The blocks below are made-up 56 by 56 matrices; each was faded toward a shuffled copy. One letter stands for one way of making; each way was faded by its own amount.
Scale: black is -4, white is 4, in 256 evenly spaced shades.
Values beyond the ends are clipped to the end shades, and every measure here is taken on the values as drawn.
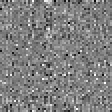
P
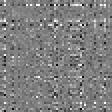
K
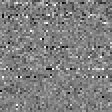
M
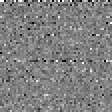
M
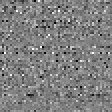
M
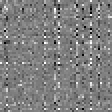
K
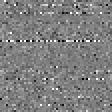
M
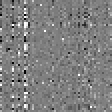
K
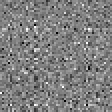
P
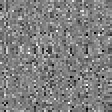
P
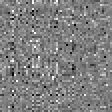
P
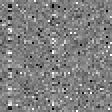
P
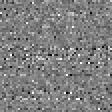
M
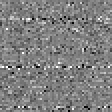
M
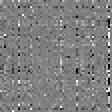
K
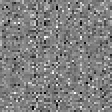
P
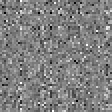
P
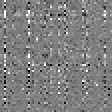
K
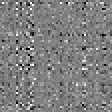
K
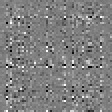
K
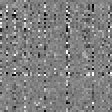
K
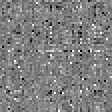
P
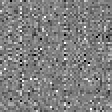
P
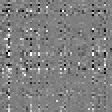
K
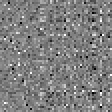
P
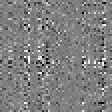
K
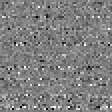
M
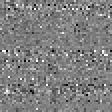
M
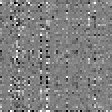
K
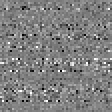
M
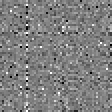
P
